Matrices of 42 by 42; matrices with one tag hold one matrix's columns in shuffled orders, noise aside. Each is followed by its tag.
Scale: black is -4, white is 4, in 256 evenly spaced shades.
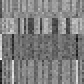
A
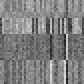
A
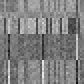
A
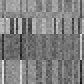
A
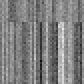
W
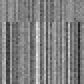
W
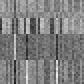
A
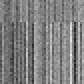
W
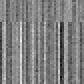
W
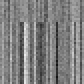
W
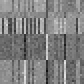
A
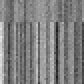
W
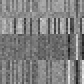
A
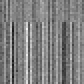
W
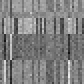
A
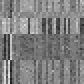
A
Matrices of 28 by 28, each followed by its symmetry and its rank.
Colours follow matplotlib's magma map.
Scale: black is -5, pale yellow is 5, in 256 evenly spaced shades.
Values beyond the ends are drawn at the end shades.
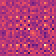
symmetric, rank three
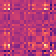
symmetric, rank three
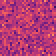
neither, full rank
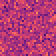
neither, full rank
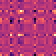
antisymmetric, rank two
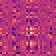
neither, rank three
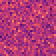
neither, full rank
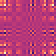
symmetric, rank two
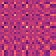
symmetric, rank two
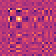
symmetric, rank two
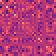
symmetric, rank three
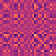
symmetric, rank two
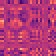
antisymmetric, rank two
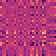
antisymmetric, rank two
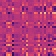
antisymmetric, rank two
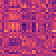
neither, rank three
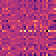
neither, rank three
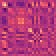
symmetric, rank three
